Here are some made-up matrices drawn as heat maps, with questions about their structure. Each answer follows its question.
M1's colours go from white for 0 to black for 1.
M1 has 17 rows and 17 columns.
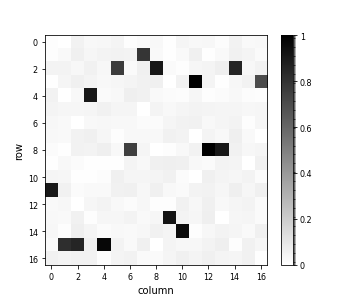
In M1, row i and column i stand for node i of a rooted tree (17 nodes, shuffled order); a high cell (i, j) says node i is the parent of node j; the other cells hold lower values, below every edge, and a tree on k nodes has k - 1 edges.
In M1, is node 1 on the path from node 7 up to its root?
yes
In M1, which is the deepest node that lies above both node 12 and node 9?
8
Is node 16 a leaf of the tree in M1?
yes
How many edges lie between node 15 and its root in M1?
0
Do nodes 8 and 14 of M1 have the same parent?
yes
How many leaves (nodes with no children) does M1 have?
8
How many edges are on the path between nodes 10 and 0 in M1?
7
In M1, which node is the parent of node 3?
4
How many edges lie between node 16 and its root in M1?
3
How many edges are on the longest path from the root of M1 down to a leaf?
4
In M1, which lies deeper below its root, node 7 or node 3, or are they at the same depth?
the same depth
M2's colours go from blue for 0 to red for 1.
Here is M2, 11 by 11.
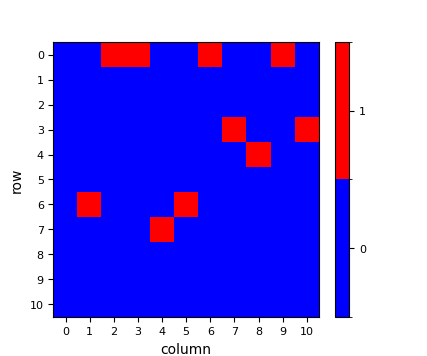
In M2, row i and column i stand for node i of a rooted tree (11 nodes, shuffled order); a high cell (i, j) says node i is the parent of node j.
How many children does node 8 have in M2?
0
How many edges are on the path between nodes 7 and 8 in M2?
2
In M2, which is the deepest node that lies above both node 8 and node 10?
3
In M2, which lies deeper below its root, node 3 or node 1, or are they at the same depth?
node 1
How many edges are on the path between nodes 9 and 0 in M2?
1
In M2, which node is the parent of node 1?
6
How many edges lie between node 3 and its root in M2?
1
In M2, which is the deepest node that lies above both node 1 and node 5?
6
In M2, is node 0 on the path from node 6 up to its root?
yes
